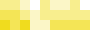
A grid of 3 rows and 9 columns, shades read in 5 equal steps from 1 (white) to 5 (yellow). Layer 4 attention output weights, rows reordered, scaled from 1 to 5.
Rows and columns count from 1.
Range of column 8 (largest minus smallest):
1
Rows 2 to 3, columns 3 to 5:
3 2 3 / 5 2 2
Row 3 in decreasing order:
5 5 4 4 4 4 4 2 2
